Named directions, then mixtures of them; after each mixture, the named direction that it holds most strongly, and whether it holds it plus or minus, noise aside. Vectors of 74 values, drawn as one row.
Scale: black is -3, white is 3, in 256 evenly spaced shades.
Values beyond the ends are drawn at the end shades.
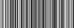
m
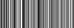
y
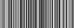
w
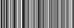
y, plus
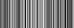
w, minus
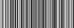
m, plus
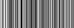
m, plus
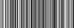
m, plus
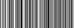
y, minus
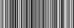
m, plus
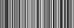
w, minus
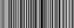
w, plus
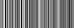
y, minus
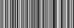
m, plus
